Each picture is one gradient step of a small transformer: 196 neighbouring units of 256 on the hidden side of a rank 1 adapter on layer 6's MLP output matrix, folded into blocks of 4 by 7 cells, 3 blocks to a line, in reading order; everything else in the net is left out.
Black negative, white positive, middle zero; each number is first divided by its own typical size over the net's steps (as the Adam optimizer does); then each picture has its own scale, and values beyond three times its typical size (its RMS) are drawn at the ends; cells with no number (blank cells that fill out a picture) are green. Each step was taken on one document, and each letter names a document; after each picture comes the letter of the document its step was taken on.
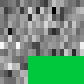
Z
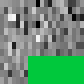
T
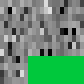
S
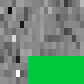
S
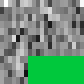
T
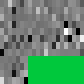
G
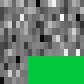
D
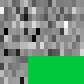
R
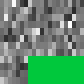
R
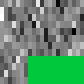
T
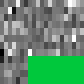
T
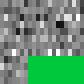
R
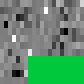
S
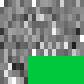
Z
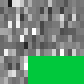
R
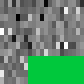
G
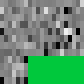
G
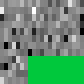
D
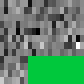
R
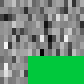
T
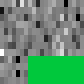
D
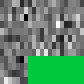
R
